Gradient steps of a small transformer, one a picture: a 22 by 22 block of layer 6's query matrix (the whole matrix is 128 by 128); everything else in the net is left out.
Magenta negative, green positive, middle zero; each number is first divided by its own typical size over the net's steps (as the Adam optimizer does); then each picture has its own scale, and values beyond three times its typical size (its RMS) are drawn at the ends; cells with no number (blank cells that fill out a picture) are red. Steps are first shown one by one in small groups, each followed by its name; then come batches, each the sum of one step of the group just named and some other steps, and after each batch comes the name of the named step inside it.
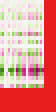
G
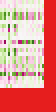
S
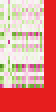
G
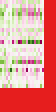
G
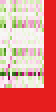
S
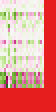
S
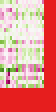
G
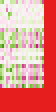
G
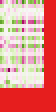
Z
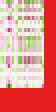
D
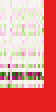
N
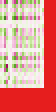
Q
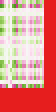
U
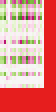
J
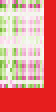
U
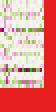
Q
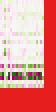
N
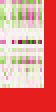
J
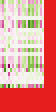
D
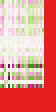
N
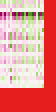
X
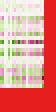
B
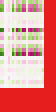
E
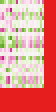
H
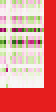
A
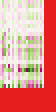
E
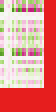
E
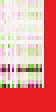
H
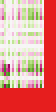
B
